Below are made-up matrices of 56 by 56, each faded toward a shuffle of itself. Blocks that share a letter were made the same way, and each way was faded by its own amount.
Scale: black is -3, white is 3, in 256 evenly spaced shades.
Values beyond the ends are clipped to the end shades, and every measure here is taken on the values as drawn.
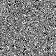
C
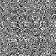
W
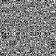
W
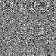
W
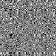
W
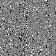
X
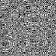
W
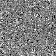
C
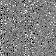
X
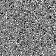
C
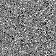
C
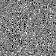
X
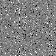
X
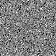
C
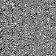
X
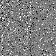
X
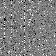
X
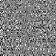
W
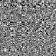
W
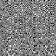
W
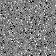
X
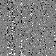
X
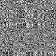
W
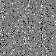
X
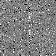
X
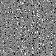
X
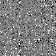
X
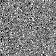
C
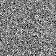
C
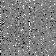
X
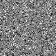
C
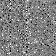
X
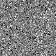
C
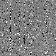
X
